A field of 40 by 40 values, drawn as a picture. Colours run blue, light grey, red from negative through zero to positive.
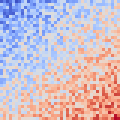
The top left is the ninth with the lowest average. Values rise toward the bottom right. Neither half mirrors the other. The bottom right is the ninth with the highest average. The histogram is bell-shaped. There are no regular stripes.
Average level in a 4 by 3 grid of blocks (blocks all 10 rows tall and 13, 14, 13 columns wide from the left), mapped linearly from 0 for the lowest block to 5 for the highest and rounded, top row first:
012
123
234
345
